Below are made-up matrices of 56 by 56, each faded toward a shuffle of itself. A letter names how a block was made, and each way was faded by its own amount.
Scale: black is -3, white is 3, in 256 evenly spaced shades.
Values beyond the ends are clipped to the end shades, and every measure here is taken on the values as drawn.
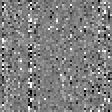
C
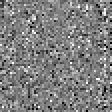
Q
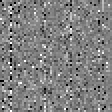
C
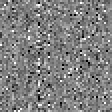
Q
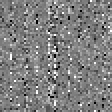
C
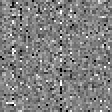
Q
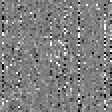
C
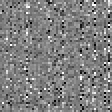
C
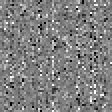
C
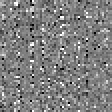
C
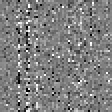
C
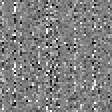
C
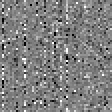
C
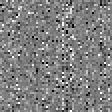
C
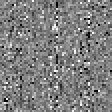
Q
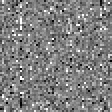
Q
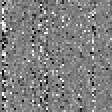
C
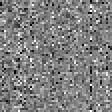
Q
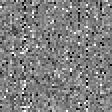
Q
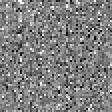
Q
